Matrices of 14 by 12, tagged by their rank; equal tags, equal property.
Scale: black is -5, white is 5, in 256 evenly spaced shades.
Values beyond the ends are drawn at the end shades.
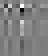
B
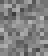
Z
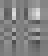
B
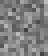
Z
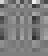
B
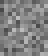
Z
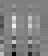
B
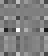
B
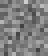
Z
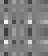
B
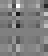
B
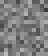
Z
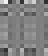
B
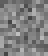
Z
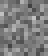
Z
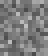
Z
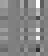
B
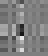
B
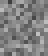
Z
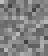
Z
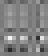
B
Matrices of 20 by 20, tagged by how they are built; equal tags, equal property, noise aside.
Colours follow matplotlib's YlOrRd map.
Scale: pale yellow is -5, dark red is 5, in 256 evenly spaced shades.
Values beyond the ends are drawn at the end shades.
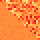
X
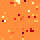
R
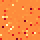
R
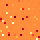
R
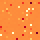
R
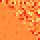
X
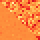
X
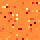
R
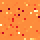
R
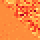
X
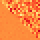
X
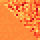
X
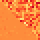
X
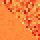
X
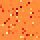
R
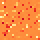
R
